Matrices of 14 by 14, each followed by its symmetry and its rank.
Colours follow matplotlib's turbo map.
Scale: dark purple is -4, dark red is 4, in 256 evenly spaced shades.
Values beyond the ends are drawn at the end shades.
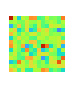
neither, rank three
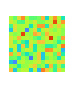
antisymmetric, full rank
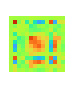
symmetric, rank two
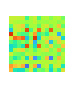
neither, rank three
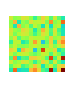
symmetric, rank two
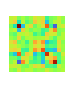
symmetric, rank two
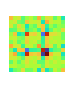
symmetric, rank two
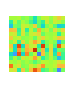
neither, rank three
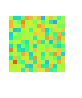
antisymmetric, full rank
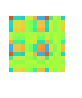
symmetric, rank one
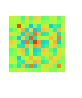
symmetric, rank two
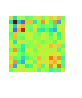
symmetric, rank two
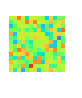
antisymmetric, full rank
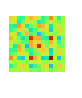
symmetric, rank two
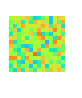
antisymmetric, full rank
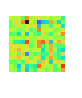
neither, rank three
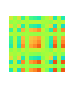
symmetric, rank one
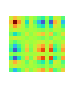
symmetric, rank one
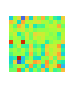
neither, rank three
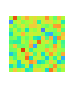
antisymmetric, full rank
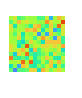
antisymmetric, full rank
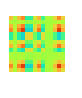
symmetric, rank one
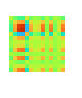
symmetric, rank one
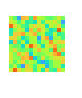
antisymmetric, full rank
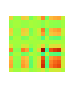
symmetric, rank one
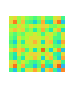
symmetric, rank two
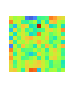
neither, rank three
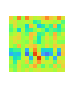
neither, rank three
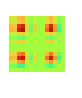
symmetric, rank one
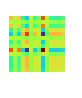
symmetric, rank one
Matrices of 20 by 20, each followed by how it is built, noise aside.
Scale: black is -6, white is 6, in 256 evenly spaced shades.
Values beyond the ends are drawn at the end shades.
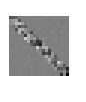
banded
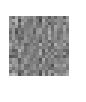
low rank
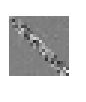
banded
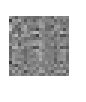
low rank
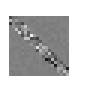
banded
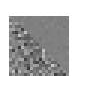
lower triangular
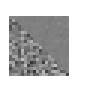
lower triangular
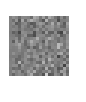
low rank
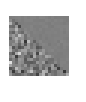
lower triangular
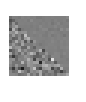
lower triangular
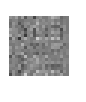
low rank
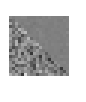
lower triangular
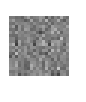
low rank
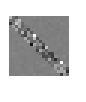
banded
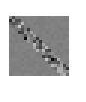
banded
